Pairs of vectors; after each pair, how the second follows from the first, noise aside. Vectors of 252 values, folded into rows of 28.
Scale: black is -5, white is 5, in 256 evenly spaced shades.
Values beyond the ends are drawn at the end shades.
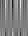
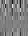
sign-scrambled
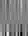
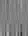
shrunk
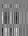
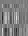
negated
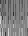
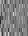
sign-scrambled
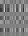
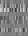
sign-scrambled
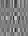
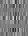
sign-scrambled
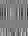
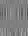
shrunk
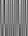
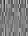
sign-scrambled
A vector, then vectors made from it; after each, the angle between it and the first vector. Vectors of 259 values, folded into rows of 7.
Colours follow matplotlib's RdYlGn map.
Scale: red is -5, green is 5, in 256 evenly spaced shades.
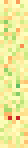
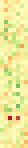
nearly parallel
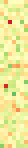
orthogonal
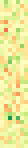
nearly opposite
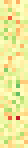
nearly parallel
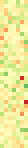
orthogonal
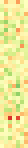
nearly parallel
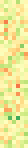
nearly opposite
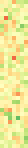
partly opposed
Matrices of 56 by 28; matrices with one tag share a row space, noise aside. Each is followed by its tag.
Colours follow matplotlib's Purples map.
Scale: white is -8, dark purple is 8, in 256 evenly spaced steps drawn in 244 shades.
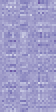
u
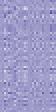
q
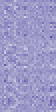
q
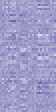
u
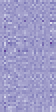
q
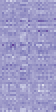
u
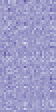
q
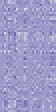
q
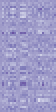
u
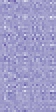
q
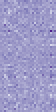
q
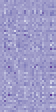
q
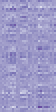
u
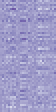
u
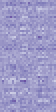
u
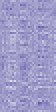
u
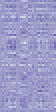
u
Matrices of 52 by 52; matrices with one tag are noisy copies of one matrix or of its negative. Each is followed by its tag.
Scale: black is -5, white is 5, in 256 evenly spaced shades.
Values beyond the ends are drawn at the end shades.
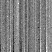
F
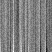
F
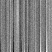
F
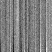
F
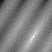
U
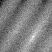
U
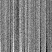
F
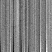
F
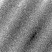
U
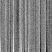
F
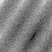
U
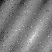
U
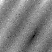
U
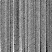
F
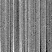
F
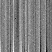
F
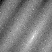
U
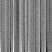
F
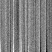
F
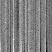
F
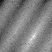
U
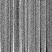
F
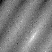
U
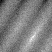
U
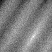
U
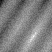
U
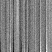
F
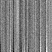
F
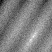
U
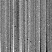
F
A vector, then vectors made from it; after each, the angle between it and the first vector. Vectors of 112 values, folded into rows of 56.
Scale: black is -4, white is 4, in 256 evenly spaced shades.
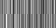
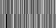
nearly opposite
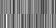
nearly parallel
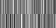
partly opposed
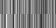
nearly parallel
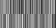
partly aligned
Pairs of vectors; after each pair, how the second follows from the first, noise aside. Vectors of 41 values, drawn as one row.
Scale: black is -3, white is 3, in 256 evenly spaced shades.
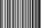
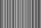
shrunk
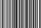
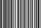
negated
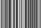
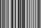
negated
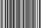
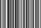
shuffled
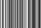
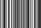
wrapped around
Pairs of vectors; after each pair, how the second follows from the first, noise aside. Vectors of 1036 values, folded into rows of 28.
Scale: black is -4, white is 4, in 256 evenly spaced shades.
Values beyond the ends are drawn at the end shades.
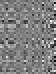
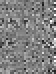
sign-scrambled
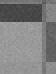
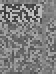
sign-scrambled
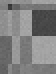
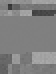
partly zeroed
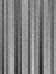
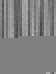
partly zeroed
